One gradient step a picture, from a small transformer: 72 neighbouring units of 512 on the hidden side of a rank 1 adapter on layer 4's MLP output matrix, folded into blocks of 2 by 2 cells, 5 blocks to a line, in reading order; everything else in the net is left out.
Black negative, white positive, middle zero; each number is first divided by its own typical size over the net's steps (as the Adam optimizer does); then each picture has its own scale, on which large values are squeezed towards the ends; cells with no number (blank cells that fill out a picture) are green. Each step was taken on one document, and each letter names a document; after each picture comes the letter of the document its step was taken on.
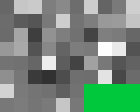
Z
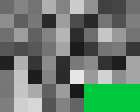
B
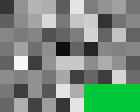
B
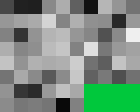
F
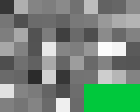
Z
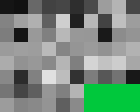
F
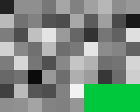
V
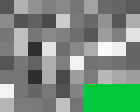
Z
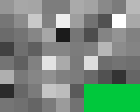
V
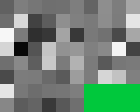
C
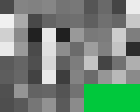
C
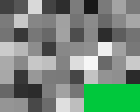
F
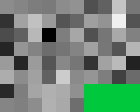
V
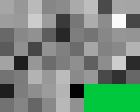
V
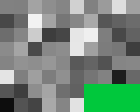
C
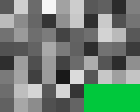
B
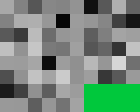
V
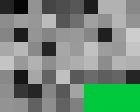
F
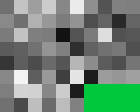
B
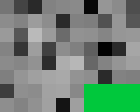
Z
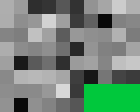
B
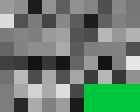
B
